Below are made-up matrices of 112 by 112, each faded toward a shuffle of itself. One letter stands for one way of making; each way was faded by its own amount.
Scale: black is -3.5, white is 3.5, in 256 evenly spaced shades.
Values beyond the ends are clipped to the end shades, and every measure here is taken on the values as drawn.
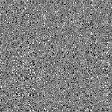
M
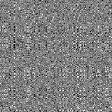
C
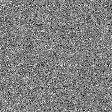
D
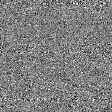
D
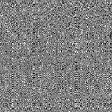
C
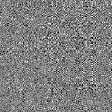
C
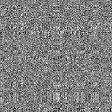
C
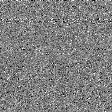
D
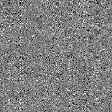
M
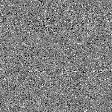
D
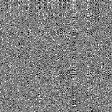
M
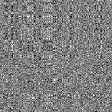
C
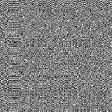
C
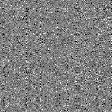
M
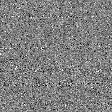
D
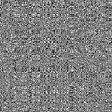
C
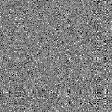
M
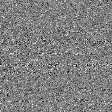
D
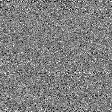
D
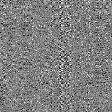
M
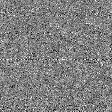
D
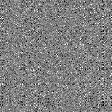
M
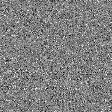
D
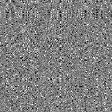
M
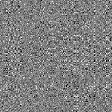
C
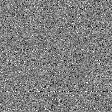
D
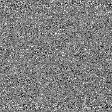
D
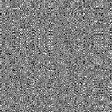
C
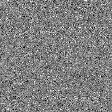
D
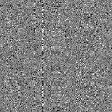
M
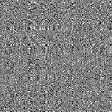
C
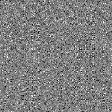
M
